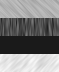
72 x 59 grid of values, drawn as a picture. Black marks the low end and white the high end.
The table splits into 4 rows of 1 panel. Panel 1,1: high, slanting down to the right, faint in contrast. Panel 2,1: low, streaked downward. Panel 3,1: very low, flat. Panel 4,1: very high, slanting up to the right, faint in contrast.
